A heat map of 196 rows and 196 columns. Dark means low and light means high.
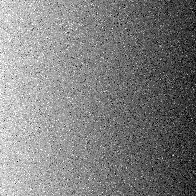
Stripes: none. Slope: up to the left. Average level on the scale: 50%.
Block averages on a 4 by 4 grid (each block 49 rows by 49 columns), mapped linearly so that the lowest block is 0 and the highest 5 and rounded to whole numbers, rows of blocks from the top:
5 3 2 0 | 5 3 2 0 | 5 3 2 0 | 5 3 2 0
